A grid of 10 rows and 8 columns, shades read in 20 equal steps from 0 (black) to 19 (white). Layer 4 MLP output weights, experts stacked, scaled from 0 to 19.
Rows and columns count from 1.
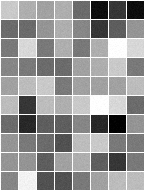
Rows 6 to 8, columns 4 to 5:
13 15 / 7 10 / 6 14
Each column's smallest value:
8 3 6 6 8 1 0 1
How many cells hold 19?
2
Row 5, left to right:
12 14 15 9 12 12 12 14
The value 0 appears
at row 7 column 7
